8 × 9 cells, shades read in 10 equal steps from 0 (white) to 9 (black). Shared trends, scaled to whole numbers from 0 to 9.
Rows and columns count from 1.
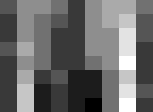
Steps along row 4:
down up up same down same down up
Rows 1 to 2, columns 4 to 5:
5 7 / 6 7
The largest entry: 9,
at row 8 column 6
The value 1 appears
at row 3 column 8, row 4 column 8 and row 7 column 8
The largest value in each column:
7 4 8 7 8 9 5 3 7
